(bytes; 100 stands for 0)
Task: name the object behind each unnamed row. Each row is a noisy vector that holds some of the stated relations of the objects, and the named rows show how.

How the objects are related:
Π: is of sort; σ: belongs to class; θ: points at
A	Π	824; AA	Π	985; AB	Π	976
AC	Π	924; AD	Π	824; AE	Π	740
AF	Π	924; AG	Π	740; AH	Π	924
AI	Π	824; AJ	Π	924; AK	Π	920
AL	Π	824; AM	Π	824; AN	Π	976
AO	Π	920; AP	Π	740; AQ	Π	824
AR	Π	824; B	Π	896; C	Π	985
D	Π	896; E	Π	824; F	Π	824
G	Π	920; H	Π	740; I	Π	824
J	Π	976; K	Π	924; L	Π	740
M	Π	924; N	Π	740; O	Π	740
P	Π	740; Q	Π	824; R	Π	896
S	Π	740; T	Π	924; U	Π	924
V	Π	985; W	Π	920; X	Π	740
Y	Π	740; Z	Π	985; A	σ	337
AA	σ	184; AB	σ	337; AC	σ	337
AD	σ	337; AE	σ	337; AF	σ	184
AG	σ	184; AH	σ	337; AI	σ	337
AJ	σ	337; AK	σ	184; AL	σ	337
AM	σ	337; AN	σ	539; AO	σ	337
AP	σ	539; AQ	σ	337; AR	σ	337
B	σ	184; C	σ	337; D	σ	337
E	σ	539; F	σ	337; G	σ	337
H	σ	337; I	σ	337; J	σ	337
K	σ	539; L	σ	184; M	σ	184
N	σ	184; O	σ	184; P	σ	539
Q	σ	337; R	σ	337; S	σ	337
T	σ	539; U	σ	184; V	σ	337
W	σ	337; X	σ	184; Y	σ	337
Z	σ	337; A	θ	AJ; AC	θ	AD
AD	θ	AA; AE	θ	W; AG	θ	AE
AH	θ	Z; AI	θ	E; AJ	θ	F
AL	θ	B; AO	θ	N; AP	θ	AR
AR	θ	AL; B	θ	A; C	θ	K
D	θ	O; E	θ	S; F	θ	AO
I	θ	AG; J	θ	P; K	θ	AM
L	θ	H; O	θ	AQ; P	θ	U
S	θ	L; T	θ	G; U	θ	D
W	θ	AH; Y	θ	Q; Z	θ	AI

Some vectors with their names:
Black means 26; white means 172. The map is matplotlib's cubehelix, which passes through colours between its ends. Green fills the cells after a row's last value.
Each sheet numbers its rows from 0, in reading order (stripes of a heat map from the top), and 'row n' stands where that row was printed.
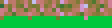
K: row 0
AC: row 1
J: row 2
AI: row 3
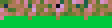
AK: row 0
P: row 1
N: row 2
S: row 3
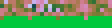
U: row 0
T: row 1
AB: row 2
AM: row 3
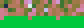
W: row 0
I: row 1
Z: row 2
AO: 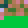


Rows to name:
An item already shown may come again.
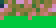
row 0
H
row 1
C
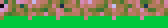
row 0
N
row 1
B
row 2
W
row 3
R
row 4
E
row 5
AK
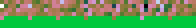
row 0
AR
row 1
AD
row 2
B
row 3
AP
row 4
O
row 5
G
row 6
X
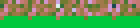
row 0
X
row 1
Y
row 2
I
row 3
J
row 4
O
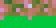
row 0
AQ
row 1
A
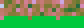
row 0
A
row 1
AJ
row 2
D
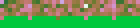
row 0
AA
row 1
Q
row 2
AH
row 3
AL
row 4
F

